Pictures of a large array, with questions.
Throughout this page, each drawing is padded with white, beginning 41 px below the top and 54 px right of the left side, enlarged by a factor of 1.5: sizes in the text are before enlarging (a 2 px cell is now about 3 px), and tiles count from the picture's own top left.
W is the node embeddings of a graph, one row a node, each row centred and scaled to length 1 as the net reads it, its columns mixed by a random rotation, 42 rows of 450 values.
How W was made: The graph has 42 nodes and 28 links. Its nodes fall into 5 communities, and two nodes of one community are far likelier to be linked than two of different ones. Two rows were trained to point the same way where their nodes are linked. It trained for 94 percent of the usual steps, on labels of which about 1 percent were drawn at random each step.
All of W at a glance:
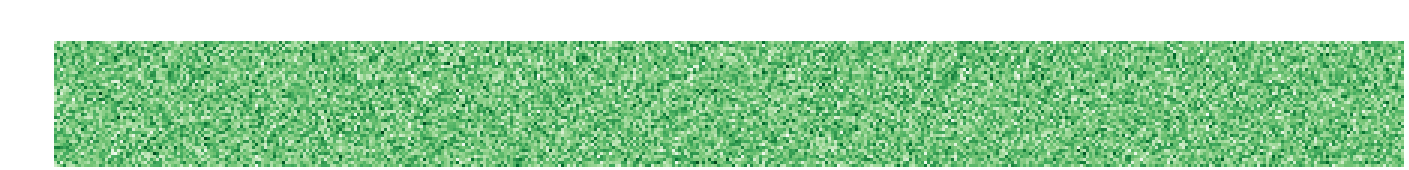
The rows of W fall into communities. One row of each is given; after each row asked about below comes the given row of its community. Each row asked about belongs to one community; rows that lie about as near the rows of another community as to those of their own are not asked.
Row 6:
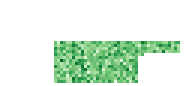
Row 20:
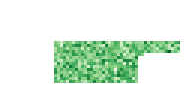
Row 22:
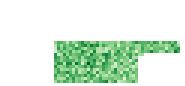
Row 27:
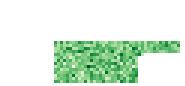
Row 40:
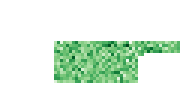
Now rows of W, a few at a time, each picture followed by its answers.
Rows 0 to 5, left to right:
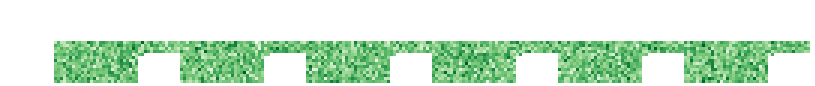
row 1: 40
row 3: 22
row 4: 40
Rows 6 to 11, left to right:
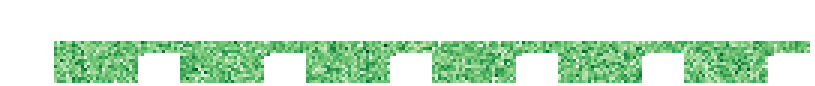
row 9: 20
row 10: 27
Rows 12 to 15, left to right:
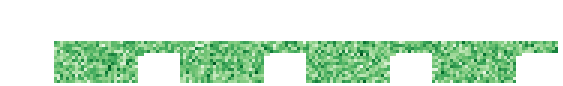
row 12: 20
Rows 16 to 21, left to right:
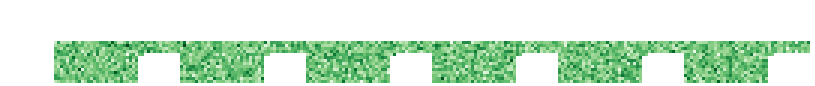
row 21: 6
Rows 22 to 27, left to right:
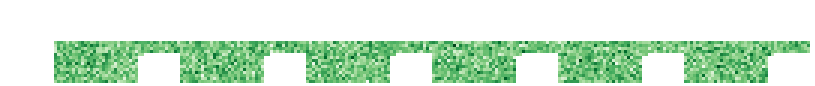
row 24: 6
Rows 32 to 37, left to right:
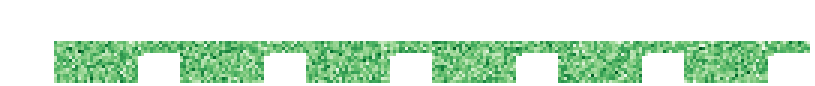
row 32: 27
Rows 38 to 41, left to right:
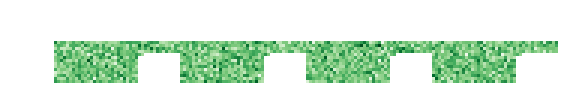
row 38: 40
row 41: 6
